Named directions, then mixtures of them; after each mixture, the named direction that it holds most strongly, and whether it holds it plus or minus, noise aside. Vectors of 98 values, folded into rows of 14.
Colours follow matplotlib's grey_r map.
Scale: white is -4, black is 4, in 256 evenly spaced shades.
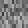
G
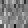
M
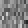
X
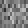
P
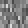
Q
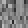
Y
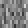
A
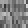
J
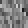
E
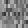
X, plus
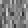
A, plus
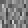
A, minus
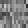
J, minus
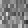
X, plus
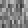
Y, minus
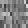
J, plus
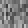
P, minus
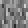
A, plus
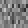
P, minus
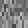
G, plus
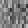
P, minus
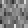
M, minus
